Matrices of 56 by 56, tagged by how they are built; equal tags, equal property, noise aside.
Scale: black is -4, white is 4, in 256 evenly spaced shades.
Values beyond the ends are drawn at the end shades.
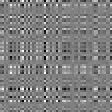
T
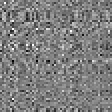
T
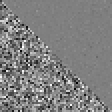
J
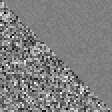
J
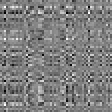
T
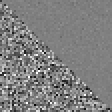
J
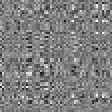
T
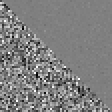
J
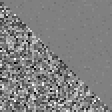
J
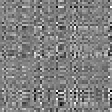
T
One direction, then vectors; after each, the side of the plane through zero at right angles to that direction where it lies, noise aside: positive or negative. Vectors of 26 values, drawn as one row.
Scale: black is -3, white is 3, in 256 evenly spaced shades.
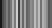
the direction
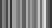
positive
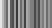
negative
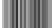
negative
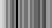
negative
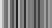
negative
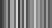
positive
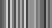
positive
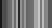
positive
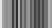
negative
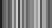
positive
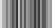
negative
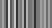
negative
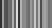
positive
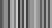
positive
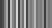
positive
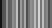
positive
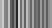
negative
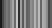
positive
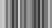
negative
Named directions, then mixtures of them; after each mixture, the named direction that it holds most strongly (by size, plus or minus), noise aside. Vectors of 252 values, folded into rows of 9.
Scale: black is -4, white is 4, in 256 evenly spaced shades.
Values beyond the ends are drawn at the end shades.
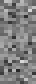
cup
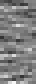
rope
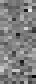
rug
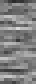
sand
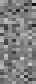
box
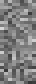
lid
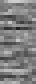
sand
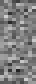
cup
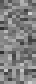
lid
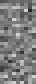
rug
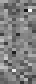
rug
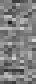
sand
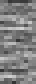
sand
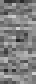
sand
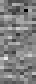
sand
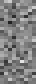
cup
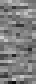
rope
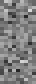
cup
